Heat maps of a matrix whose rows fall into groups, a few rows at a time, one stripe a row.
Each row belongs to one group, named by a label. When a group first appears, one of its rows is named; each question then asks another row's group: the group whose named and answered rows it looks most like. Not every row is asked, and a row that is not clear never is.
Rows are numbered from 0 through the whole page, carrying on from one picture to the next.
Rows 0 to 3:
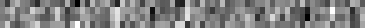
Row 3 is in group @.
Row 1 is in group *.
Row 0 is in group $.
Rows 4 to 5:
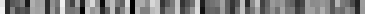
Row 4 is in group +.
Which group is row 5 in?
+
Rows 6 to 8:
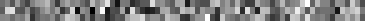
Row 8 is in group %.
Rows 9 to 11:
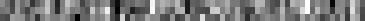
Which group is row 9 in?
%
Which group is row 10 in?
%
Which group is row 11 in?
$
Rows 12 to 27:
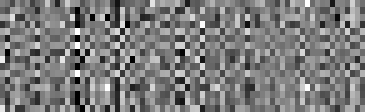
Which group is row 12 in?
%
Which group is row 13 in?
$
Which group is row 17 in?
$
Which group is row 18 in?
@
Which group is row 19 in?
$
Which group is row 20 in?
+
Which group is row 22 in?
@
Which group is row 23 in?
$
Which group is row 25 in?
$
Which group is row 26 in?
$
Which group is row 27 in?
+
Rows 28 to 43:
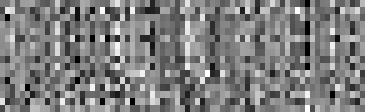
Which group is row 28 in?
*
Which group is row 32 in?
*
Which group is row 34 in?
*
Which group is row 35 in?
*
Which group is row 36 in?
$
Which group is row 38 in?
%
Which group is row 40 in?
+
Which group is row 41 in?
%
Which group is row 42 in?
+
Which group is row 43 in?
%
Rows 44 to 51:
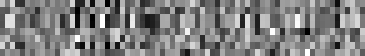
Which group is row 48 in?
*
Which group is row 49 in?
@
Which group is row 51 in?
%
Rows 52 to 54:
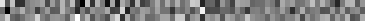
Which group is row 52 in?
+
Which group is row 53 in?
$
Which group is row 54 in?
@
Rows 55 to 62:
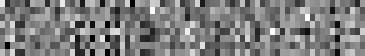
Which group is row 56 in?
%
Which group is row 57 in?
%
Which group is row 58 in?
+
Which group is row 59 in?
*
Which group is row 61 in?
$
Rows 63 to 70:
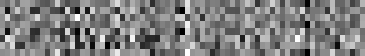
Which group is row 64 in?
$
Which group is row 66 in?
*
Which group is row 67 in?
$
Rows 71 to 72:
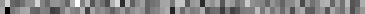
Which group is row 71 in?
@
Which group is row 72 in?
$
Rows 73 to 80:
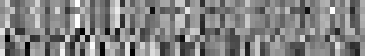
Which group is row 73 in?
@
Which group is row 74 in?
*
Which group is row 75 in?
@
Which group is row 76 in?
@
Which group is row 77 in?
+
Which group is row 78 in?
$
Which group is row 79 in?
+
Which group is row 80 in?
+
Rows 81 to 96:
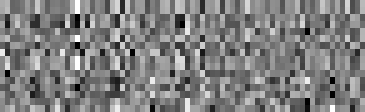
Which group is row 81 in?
@
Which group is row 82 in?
@
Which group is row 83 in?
$
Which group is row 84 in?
$
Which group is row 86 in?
@
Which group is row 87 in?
$
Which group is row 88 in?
+
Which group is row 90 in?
@
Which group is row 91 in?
$
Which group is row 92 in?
%
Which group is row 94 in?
%
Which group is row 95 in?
*
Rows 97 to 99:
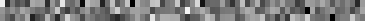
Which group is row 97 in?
+
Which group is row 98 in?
*
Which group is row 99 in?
%
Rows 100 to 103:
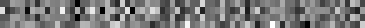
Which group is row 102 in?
$
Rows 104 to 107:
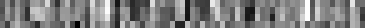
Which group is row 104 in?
%
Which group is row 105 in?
%
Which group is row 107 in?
$
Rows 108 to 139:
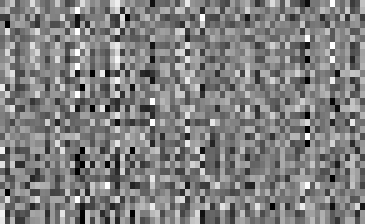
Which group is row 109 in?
@
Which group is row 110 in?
$
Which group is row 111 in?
$
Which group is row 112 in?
@
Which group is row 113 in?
%
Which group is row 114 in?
*
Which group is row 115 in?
@
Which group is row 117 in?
@
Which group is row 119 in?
*
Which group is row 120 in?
+
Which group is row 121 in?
@
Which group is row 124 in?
*
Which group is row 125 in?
%
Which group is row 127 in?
%
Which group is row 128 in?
*
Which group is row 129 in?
+
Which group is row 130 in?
$
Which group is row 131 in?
+
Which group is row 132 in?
$
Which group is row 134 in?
%
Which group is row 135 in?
$
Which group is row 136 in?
@
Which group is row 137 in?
%
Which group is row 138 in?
+
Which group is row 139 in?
+
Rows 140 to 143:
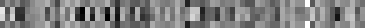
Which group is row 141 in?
+
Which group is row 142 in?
+
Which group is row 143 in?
%
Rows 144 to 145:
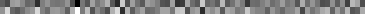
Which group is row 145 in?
@
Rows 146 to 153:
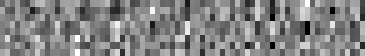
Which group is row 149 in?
*
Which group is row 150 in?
*
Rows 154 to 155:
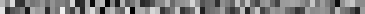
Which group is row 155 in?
+
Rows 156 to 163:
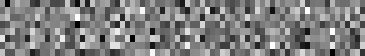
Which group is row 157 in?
%
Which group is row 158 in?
@
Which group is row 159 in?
$
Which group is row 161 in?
+
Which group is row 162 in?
*
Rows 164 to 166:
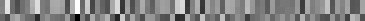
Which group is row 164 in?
@
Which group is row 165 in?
@
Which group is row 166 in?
$
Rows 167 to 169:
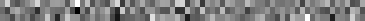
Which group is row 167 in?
@
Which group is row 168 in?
$
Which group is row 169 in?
%
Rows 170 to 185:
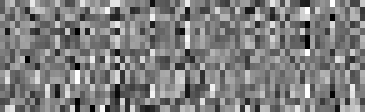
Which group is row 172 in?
%
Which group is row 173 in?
*
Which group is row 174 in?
$
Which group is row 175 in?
*
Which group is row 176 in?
*
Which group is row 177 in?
%
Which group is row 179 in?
$
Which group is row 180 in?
@
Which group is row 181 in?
@
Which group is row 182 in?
%
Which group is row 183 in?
%
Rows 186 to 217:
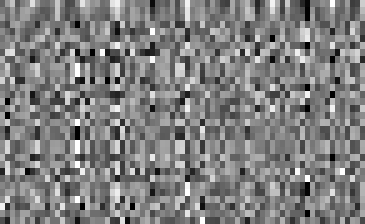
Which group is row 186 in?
*
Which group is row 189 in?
$
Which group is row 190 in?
%
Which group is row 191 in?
%
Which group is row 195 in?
@
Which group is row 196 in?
@
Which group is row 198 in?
*
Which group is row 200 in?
$
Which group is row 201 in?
*
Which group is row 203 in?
@
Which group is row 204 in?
$
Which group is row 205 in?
$
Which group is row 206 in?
@
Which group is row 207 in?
@
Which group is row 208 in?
%
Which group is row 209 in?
@
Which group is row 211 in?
%
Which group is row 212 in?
*
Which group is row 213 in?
*
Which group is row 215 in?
+
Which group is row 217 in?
$
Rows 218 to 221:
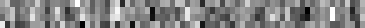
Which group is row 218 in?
@
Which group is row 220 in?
*
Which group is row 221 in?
+
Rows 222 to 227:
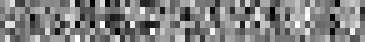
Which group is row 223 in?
%
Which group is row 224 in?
%
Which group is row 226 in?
%
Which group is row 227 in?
@
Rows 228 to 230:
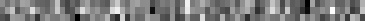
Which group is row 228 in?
*
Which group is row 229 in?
*
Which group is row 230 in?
$
